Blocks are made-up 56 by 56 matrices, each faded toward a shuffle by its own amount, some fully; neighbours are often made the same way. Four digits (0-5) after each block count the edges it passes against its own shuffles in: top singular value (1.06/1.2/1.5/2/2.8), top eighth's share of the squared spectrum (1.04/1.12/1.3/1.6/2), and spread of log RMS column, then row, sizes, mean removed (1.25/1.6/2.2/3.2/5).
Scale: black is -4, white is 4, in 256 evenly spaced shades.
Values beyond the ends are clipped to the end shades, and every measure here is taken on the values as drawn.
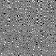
4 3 2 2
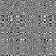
5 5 3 3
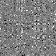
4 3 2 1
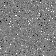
0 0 0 0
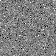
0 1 0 0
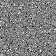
1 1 0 0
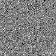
3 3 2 0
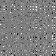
4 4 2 2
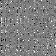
3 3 2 1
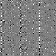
4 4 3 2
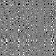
4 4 3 2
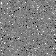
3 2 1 0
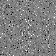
2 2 1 0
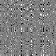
4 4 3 2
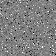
1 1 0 0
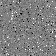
1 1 0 0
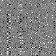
4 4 2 2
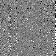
3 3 3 0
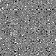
3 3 1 1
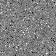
0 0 0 0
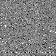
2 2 0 2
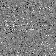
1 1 0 2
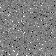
2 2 0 0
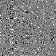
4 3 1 1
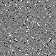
3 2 1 0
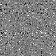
3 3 1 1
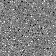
0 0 0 0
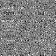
3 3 1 2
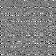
4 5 2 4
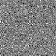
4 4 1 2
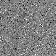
2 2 0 0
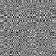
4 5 3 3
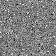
0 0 0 0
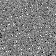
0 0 0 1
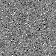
0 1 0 0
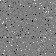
2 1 0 0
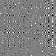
4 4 2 2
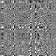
4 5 3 2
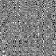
4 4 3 2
